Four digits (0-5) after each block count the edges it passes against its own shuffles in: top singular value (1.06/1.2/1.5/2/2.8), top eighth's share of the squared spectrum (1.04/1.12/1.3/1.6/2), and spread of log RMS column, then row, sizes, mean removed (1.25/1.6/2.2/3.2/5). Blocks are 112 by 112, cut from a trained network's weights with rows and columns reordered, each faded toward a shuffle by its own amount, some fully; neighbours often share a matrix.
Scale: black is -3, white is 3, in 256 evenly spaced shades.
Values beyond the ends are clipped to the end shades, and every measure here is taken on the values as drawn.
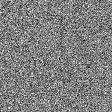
1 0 0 0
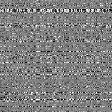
5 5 0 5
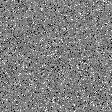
1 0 0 0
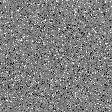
0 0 0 0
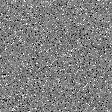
0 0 0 0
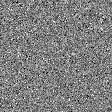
2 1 0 0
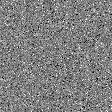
0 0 0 0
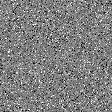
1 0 0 0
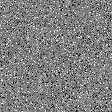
1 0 0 0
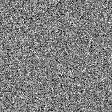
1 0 0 0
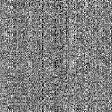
4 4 3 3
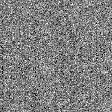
3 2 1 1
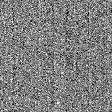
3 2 1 0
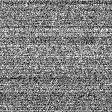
4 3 0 2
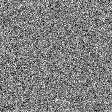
0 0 0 0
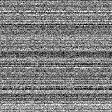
5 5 2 4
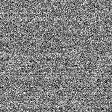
2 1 0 0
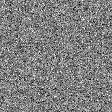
1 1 0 0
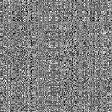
4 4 3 3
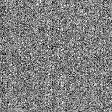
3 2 1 1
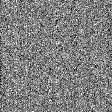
3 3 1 1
